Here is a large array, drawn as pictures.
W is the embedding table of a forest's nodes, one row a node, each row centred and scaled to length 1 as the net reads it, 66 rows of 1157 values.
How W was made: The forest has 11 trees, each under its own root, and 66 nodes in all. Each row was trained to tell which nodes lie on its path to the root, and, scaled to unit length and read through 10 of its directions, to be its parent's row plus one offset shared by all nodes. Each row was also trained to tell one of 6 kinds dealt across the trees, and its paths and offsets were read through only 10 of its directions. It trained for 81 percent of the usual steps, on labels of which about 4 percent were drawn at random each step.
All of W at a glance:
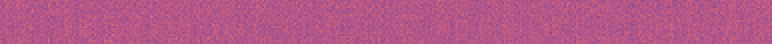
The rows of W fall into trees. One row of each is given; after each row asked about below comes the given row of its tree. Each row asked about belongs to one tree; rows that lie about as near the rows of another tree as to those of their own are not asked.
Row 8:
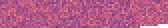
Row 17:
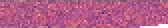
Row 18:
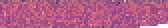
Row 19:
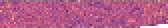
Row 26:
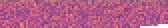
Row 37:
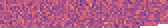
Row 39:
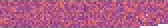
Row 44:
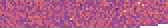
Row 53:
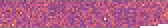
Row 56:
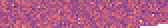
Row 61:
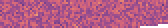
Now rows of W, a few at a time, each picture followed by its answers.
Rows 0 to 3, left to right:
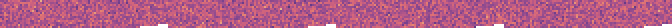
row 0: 18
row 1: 18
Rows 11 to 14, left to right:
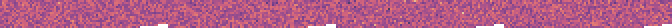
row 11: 37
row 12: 39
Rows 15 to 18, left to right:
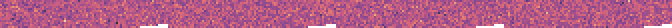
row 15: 39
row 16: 19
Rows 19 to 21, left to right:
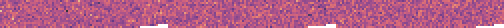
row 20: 18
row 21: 61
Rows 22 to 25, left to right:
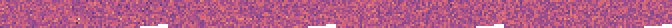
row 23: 17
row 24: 26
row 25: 8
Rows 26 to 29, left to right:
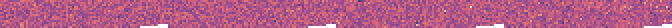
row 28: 44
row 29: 61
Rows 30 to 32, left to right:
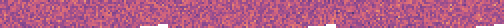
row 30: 44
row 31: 17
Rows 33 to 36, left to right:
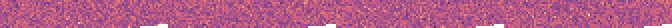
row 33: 37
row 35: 53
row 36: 53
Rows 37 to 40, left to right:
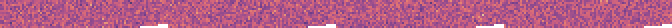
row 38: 26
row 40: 61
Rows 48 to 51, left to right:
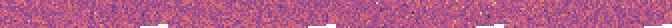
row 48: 17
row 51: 26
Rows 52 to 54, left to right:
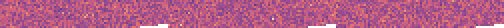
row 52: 53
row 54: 39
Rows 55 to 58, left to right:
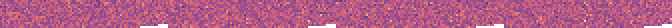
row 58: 17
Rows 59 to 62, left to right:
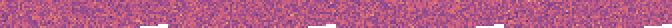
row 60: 37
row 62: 8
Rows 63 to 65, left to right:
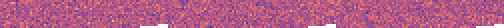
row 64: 19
